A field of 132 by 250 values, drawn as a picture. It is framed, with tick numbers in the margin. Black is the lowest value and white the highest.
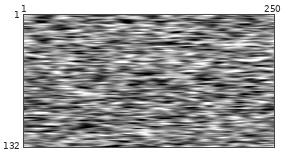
Grain: streaks across. Histogram: bell-shaped. Average level on the scale: 50%. Slope: none.
